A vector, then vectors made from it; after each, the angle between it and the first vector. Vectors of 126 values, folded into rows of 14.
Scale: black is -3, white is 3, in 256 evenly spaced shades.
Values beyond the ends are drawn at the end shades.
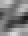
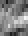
nearly opposite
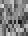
partly aligned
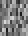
orthogonal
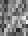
partly opposed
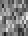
partly opposed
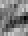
nearly parallel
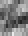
nearly parallel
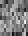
partly opposed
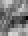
nearly parallel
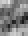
nearly parallel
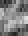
nearly opposite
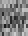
partly aligned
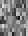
orthogonal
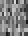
orthogonal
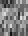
partly opposed
